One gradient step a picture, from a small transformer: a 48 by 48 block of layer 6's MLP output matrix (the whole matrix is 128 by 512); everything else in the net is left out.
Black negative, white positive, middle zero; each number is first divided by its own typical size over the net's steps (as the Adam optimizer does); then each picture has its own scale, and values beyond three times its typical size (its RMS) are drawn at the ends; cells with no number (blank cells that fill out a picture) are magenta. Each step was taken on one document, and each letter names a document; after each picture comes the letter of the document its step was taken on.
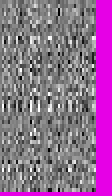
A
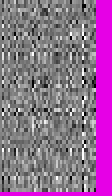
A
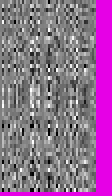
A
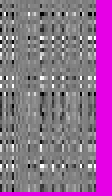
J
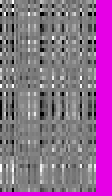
J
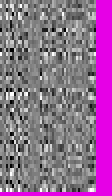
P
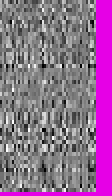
P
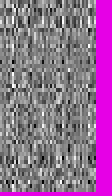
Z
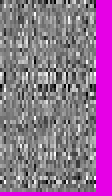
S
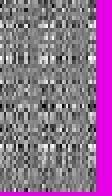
P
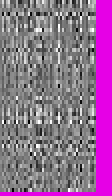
Z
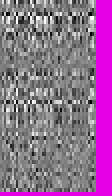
Z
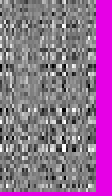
P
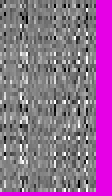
S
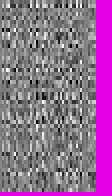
Z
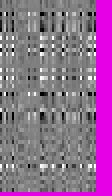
J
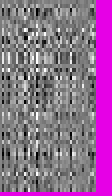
Z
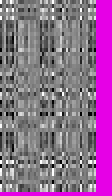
P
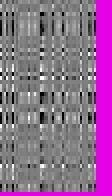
J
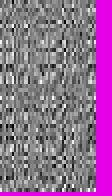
P
